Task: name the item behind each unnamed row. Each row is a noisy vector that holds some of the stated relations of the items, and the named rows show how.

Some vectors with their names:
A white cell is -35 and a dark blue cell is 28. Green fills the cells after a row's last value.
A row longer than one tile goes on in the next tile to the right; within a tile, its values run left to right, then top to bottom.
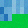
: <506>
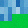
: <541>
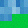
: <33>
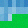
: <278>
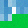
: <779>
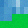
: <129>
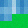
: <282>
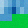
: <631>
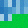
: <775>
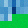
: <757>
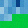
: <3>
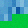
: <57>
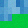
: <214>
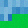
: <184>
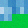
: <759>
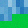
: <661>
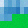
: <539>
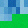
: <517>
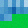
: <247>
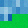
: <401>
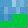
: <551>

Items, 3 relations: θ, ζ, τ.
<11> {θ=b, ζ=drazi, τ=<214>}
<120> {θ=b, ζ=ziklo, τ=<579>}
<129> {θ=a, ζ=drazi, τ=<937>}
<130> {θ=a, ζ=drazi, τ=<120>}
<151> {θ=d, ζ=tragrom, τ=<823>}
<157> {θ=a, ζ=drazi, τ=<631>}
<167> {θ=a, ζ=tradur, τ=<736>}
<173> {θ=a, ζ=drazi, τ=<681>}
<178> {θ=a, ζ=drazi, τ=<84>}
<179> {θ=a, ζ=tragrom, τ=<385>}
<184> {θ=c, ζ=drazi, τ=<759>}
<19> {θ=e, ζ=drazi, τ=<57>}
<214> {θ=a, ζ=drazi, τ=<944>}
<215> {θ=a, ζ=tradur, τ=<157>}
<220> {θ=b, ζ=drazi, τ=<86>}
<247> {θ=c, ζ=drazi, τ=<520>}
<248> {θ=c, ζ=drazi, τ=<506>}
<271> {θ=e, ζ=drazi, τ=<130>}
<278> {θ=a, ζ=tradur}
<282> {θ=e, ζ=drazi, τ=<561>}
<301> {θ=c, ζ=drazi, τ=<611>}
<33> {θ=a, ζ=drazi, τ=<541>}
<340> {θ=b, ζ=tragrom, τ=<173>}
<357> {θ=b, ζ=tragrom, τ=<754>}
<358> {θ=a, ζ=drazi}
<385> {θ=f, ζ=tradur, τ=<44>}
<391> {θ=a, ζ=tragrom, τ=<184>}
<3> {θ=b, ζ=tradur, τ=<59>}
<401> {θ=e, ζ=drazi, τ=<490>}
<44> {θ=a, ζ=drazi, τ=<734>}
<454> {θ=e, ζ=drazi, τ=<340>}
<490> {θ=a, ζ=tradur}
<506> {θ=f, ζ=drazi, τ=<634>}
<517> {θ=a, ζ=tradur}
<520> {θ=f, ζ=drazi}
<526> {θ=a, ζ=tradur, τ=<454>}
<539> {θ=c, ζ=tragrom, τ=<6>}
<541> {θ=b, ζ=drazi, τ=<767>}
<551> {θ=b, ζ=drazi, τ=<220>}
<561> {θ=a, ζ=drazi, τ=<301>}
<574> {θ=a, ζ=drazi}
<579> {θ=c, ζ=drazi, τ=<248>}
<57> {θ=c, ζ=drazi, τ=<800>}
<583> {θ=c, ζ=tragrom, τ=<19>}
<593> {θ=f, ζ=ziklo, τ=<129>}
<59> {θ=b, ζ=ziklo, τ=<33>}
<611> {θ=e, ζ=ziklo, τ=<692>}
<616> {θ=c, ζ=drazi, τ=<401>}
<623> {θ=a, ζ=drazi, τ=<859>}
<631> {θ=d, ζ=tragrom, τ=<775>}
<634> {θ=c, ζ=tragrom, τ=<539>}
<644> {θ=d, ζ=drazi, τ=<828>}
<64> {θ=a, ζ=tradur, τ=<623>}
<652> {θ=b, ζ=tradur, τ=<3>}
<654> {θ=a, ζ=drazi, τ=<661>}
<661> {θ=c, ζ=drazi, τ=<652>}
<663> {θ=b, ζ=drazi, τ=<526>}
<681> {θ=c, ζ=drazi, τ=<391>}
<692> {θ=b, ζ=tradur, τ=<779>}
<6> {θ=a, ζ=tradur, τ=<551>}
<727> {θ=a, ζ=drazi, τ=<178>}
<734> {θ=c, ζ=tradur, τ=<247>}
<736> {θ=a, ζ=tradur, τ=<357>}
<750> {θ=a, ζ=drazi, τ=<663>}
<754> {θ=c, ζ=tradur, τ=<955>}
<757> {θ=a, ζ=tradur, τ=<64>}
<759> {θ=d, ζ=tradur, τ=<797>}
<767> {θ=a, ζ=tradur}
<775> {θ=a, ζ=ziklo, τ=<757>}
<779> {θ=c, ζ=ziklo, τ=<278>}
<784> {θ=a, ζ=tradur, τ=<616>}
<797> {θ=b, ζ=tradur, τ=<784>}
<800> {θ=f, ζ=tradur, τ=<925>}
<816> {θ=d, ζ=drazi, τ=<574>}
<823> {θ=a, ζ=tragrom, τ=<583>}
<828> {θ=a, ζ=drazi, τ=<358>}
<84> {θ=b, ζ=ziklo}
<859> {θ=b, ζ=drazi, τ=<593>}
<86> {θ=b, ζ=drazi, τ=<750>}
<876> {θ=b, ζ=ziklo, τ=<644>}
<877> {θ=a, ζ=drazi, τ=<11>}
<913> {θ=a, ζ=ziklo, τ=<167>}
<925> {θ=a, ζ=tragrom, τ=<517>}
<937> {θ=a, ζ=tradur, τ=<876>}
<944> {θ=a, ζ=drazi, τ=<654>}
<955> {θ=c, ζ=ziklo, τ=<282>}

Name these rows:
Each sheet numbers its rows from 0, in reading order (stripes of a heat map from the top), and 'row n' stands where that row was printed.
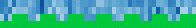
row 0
<593>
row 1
<385>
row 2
<797>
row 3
<750>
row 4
<692>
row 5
<19>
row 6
<876>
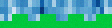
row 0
<913>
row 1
<734>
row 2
<561>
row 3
<800>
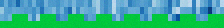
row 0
<767>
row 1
<937>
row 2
<859>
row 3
<301>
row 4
<357>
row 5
<130>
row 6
<574>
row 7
<179>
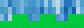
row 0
<6>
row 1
<44>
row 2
<151>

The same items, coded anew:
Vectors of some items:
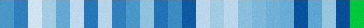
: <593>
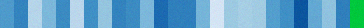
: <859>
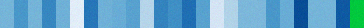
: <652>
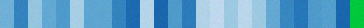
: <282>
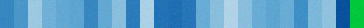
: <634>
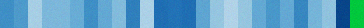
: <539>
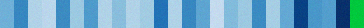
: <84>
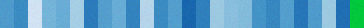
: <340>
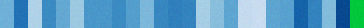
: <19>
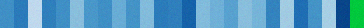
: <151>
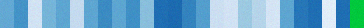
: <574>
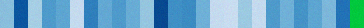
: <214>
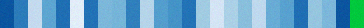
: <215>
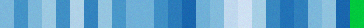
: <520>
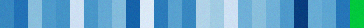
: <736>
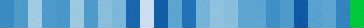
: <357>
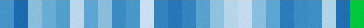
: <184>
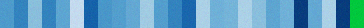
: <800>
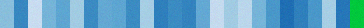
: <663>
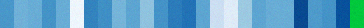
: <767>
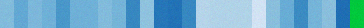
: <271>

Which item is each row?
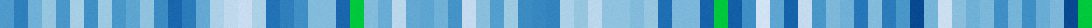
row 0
<247>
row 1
<120>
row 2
<631>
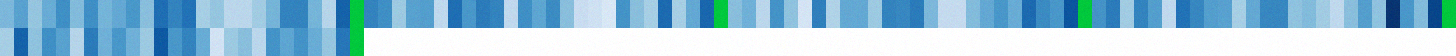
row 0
<506>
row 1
<278>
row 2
<59>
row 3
<517>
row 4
<11>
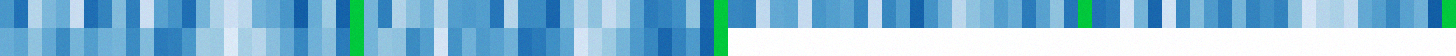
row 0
<526>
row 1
<454>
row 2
<391>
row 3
<157>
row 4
<130>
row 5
<541>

